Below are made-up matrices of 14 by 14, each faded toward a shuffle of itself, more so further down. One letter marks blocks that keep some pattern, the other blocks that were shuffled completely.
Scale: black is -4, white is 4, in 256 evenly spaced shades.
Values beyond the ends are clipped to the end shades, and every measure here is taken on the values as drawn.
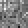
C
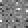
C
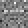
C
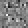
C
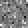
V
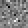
V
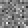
V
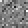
V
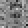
C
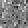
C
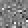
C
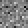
V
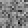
V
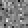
V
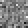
C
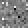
V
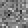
V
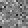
V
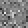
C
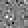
C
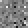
C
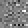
C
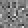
C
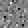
V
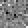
V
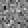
V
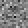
C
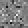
V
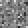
V
